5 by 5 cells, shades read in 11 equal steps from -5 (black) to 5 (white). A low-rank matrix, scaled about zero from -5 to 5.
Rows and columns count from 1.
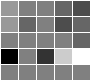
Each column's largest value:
1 0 0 3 5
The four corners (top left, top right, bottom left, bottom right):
1 -2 0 0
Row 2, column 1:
1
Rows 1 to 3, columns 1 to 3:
1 0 0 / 1 -1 0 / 0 0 0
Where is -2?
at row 1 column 5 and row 2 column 4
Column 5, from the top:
-2 -1 -1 5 0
